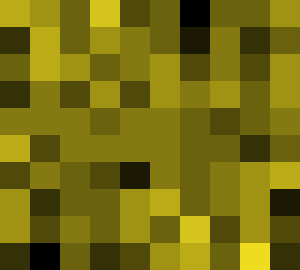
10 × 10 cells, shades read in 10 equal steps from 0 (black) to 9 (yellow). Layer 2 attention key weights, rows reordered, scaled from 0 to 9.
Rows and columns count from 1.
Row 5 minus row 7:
2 0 1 1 4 0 0 -2 -2 -2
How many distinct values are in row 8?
6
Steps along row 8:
down up same up up down up up down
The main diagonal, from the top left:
7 7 6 6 5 5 4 5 6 2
